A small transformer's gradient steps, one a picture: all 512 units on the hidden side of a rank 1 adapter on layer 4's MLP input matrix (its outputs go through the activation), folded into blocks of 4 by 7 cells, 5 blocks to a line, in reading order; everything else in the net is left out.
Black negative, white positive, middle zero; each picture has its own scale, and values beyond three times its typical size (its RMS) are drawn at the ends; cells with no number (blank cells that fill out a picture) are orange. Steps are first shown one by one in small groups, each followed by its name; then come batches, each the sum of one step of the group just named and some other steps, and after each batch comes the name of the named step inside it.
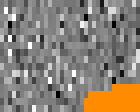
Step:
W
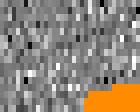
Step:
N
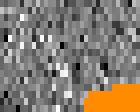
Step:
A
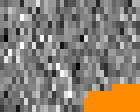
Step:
A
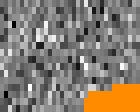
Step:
A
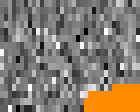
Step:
A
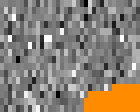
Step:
W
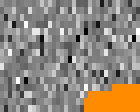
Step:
N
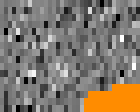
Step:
N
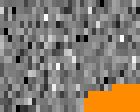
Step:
N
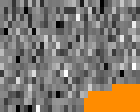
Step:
N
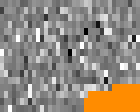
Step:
A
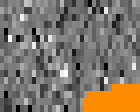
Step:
A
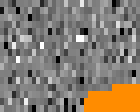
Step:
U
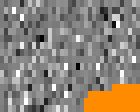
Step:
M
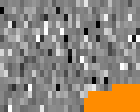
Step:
M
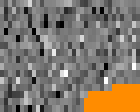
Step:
M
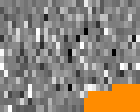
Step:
U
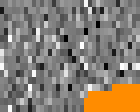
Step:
U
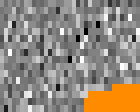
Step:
U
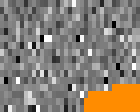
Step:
U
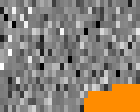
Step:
M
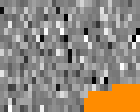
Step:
M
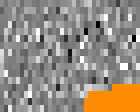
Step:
U
